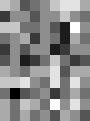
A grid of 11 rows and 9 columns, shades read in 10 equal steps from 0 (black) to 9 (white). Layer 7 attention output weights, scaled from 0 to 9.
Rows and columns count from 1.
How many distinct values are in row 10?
6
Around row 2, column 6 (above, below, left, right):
7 3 5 7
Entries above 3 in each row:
8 7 7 7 5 4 8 9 6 9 7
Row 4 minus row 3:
-3 -2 2 -2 0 1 0 -3 -1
